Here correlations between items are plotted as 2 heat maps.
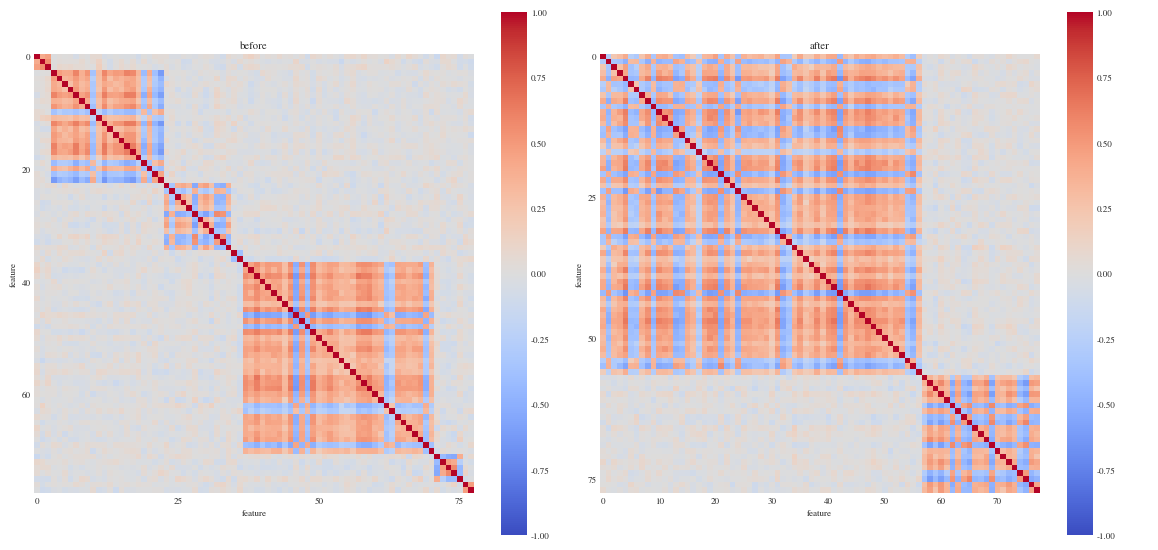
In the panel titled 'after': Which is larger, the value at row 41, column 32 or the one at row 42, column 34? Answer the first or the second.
the second
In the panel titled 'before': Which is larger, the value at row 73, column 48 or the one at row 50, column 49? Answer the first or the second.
the second
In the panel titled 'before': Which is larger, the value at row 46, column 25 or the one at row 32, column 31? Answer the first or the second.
the first
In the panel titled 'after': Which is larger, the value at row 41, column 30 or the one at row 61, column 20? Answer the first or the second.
the first
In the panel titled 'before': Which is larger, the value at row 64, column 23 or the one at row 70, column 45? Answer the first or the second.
the second
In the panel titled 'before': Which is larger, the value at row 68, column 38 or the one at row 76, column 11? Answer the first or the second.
the first
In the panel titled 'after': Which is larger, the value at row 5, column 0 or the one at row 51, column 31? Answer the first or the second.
the second
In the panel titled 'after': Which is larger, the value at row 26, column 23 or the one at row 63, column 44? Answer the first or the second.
the first
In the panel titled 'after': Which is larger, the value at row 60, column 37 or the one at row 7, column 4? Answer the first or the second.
the second
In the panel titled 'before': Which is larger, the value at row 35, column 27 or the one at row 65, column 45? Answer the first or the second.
the second
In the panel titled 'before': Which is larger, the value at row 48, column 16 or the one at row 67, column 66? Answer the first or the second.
the second
